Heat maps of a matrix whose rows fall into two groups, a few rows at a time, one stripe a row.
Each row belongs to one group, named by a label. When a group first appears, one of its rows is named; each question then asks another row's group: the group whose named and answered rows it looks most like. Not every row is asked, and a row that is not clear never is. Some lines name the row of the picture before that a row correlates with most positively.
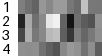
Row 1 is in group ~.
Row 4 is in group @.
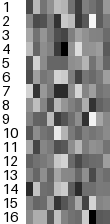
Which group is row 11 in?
@
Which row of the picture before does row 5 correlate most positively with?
4
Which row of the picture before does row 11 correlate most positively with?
4
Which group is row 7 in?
@
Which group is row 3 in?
@
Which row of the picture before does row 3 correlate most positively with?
4
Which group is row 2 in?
~
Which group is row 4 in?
@
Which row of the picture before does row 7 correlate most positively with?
4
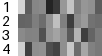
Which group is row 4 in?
@
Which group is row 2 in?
~
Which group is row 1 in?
@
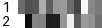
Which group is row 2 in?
@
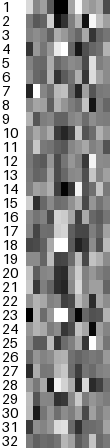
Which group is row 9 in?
@
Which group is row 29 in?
@
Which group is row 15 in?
@
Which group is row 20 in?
@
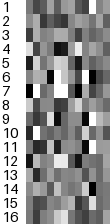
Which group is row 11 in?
~
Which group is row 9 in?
~
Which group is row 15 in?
~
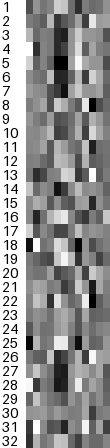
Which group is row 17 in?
@
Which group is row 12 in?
~
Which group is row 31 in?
@
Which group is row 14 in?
@
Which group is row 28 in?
@
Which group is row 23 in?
~
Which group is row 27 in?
@
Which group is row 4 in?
@
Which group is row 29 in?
@
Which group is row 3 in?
@
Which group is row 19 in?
~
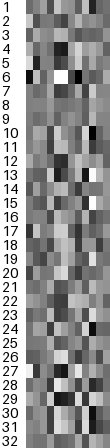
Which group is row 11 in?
~
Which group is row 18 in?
~
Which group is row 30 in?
~
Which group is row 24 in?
~
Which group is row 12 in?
@
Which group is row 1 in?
~
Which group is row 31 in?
~
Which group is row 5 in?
@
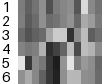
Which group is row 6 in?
@
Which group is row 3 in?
~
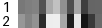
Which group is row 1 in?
~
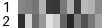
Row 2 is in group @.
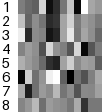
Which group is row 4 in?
~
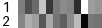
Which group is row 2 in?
~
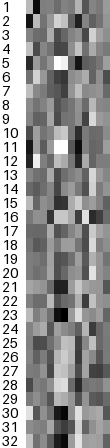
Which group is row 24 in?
~
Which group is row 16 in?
~
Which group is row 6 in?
@
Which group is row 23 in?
@
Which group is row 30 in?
@
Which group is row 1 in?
@
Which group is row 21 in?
@
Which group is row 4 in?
@
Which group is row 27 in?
~
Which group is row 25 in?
~
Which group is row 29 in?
~
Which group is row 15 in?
@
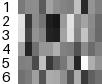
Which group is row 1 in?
~
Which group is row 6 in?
~
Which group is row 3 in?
@
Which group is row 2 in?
@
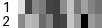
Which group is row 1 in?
@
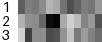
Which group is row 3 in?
@
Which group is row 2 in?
@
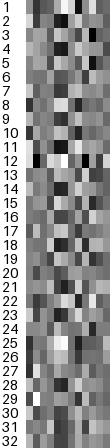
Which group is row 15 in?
~
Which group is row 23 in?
@
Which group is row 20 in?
@
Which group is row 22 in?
~
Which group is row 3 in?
~
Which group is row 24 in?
~
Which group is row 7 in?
@
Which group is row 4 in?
@
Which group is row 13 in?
~
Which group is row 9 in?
@
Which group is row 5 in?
~
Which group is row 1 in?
~
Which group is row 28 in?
@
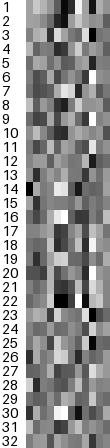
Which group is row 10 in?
@
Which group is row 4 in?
@
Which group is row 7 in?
~
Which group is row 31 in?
@
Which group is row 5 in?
~
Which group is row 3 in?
~
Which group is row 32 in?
~
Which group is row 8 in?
@
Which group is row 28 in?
@
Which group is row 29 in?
~
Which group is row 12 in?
~
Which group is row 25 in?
~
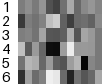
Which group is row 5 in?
~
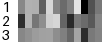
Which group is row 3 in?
~
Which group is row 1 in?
~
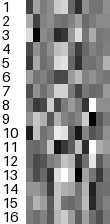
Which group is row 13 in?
~
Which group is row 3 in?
@
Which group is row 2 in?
@
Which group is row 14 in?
~
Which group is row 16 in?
~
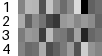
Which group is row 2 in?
@
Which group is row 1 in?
~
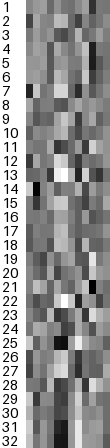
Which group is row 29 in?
@
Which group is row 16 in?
~
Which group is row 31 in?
@
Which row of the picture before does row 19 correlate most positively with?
4
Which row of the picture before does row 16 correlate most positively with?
3
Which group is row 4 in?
~
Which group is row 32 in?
@
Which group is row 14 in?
@
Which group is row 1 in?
~
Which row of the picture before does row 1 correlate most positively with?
1
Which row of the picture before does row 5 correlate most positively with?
1
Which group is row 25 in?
@
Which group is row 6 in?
~
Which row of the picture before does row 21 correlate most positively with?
1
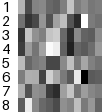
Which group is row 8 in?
@
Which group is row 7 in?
@
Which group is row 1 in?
@
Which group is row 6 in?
~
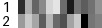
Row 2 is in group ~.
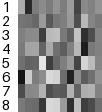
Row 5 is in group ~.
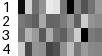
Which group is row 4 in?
@
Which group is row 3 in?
~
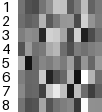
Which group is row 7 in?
~
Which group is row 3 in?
~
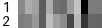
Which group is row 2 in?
~
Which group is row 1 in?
~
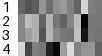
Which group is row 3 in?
~
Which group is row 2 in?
~
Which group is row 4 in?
@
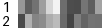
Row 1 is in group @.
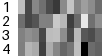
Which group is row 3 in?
~
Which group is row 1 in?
@
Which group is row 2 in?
~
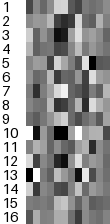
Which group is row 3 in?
@
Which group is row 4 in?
@
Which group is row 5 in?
~
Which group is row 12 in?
@
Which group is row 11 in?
~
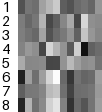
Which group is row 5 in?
@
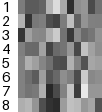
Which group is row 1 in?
~
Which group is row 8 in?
@
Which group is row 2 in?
@
